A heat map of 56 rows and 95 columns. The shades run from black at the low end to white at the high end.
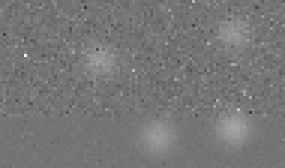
Bumps: four. Odd rows or columns: none. Histogram: skewed, a long tail of high values. Mirror symmetry: none. Seam: horizontal, 70% of the way down, the bottom part calmer.
